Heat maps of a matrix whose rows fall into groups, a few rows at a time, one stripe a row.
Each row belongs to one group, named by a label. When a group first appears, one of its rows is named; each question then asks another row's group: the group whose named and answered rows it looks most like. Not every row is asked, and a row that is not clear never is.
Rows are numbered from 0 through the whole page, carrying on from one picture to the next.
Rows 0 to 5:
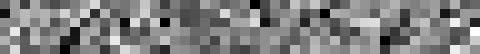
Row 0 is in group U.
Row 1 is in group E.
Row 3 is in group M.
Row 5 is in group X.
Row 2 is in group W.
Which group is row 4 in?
M
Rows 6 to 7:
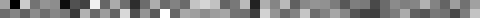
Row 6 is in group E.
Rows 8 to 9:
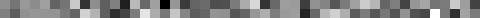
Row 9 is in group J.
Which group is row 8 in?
W
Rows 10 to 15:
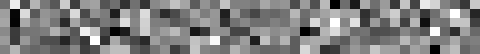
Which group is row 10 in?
M
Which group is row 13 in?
J
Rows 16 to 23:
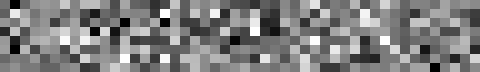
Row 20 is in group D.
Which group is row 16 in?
D
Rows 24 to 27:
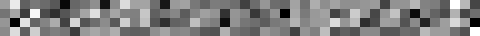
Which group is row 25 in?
U
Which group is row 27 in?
M
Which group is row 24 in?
X
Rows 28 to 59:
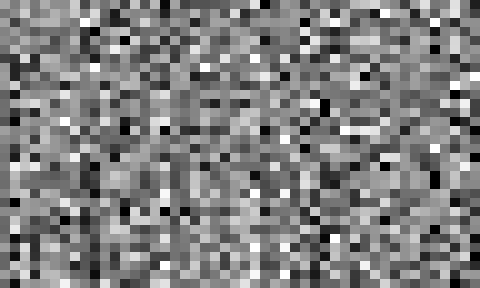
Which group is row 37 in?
X
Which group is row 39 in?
D
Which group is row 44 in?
J
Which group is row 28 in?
W
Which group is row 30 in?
J
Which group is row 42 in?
W
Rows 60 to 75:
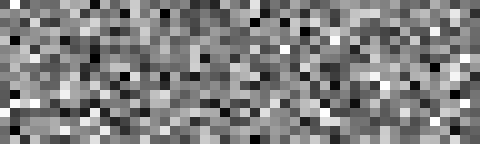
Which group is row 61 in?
W
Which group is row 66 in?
D
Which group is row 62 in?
U
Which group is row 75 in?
U
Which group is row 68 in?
W
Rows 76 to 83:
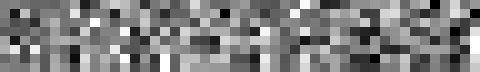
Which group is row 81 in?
M
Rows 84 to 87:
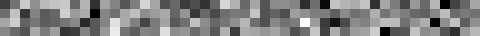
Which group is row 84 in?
E
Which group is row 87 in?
M
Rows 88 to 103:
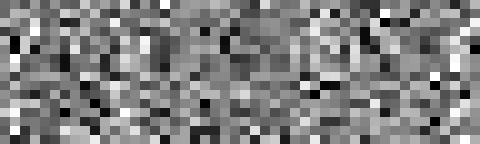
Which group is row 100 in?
X
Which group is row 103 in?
U
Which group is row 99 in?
D
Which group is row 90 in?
M
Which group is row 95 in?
X
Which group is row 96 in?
J
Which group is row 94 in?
X
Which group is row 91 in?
D
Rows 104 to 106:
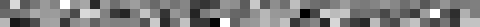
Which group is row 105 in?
J
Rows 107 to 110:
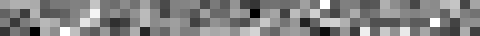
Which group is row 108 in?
U
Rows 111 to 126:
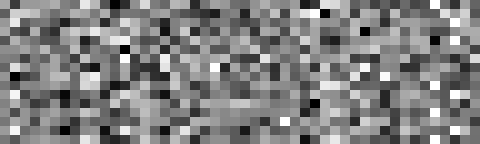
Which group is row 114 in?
U
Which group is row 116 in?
W
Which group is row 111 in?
J
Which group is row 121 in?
X
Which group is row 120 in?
J
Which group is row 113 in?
X
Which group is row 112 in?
D
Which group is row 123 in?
J
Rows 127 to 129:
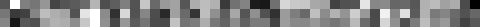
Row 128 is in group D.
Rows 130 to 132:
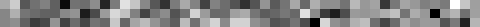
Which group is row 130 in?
X
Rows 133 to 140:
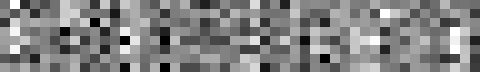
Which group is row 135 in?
E
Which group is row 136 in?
X
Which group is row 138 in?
X
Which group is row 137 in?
W
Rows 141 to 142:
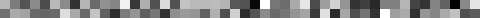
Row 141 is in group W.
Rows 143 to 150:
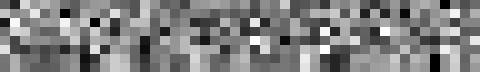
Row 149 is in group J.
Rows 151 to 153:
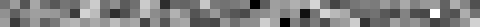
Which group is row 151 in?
U
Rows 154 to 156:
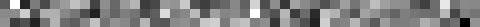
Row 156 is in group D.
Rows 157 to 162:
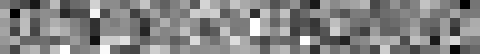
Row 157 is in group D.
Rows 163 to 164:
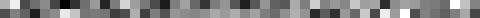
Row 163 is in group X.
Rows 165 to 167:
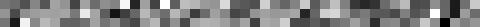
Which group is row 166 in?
J
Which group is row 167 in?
E
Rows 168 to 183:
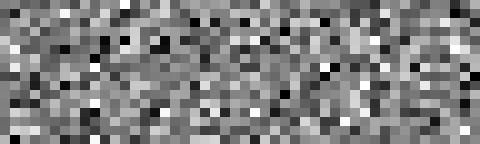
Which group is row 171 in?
U
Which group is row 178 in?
U
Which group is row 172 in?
W
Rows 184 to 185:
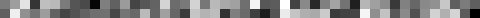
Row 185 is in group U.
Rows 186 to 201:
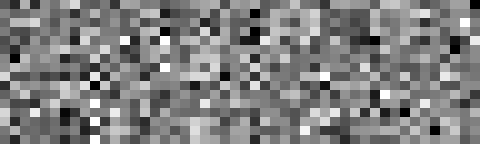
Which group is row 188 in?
D
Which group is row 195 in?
E
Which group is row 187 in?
U
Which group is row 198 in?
M
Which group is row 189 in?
U
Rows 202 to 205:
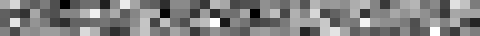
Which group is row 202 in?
X
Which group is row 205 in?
J
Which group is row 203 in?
U
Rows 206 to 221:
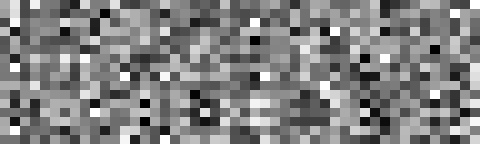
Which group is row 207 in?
X
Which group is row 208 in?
E
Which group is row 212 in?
D
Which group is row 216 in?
J
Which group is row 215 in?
M
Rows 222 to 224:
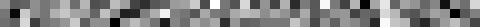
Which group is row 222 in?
D
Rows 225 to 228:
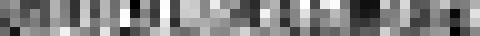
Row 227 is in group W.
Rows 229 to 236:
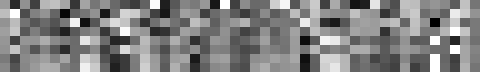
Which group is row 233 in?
J
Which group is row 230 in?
X
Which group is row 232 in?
X
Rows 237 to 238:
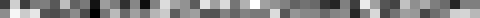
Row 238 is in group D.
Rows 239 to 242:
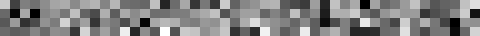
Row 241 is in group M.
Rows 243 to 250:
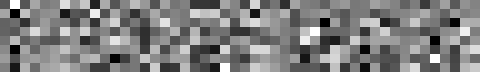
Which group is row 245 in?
M
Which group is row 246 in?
D
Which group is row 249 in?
J
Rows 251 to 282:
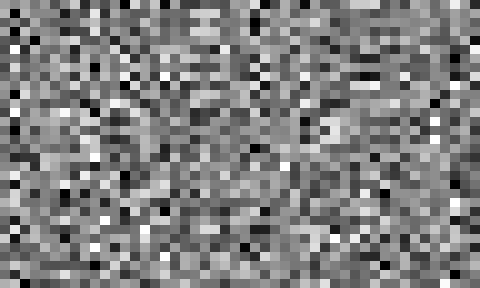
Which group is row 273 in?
X
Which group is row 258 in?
E
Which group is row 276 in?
U
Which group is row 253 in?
U
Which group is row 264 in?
J
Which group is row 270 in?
M
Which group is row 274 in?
W
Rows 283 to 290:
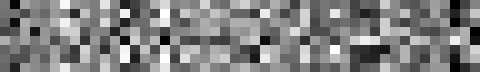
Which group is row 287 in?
W
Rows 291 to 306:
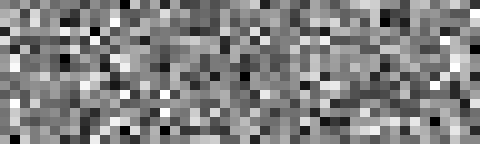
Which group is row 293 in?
M
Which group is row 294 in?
E
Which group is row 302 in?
M
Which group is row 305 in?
W
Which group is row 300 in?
J
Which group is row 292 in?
M
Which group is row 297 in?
X
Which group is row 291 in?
W
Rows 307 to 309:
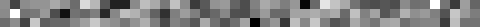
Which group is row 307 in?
J
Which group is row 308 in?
X
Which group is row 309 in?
U
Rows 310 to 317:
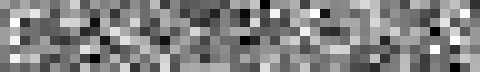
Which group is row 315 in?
J
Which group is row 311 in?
D
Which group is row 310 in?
W
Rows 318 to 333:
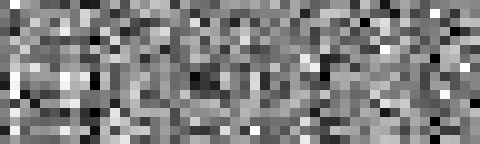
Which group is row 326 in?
E
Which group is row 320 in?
D
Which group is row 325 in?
D
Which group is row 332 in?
E
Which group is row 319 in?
J
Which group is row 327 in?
E
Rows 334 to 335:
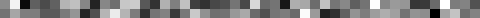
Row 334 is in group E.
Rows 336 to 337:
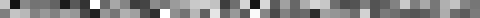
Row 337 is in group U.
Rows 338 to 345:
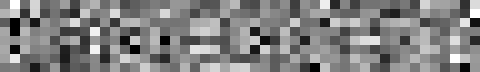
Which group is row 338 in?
M
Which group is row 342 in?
W
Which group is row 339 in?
M
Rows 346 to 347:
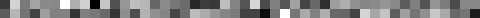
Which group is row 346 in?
E
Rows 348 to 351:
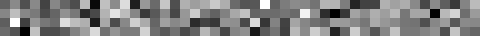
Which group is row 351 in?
U
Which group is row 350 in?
E
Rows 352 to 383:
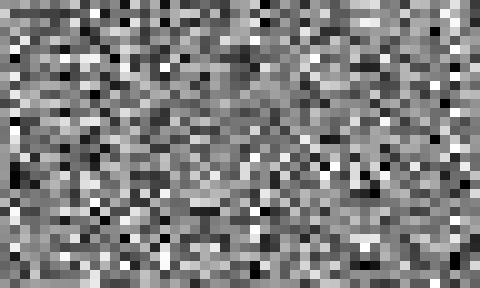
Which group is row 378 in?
W
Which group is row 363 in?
E
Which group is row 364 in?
X
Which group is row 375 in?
E
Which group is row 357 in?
X
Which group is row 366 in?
E
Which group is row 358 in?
D
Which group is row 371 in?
D
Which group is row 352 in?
W
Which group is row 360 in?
X
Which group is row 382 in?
U
